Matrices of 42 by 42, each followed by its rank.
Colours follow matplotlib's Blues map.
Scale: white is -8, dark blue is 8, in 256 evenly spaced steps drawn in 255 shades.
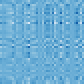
two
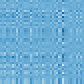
two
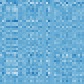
three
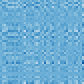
three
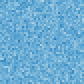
full rank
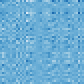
three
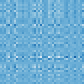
two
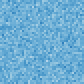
full rank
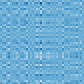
two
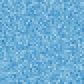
full rank
